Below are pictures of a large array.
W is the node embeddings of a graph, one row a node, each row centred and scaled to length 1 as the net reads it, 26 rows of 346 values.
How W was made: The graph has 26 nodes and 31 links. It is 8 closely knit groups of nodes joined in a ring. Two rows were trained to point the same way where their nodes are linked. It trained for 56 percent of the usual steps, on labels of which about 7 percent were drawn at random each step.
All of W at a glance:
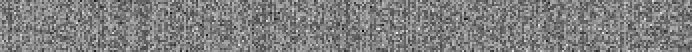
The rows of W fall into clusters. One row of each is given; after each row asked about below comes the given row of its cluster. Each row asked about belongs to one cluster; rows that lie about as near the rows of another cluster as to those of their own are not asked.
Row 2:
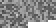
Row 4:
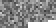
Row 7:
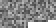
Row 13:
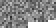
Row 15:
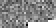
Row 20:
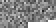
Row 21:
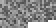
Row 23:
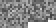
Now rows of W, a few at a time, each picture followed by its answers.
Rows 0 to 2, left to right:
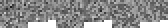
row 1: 20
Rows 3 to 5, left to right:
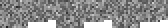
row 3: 23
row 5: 20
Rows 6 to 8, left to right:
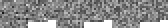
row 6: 7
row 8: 21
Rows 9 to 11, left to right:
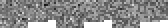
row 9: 21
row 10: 4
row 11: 2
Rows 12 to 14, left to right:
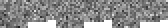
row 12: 15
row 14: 13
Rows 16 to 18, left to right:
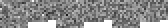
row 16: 21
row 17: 23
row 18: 2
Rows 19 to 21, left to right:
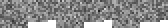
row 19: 2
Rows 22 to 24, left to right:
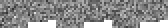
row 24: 15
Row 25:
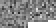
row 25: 7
